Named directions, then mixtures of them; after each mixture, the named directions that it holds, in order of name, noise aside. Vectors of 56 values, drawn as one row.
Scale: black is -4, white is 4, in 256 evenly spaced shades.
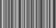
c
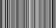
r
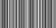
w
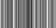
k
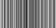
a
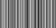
w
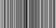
a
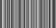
c, r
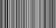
r, w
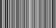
r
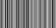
k, r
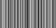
w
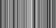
k, r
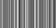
c, w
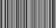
a, r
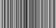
a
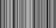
k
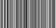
a, r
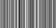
c, w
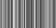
c, k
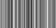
c, k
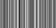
c, w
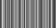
c, r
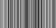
a, w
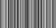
w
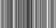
k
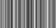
c, k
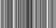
k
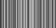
a, w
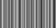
c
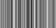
c, k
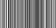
r, w
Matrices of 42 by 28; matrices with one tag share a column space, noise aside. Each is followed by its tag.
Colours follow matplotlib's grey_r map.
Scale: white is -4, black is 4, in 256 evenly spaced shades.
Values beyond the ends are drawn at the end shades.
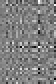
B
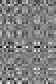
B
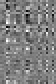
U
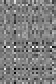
B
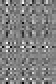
B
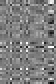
B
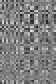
U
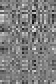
U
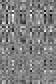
U
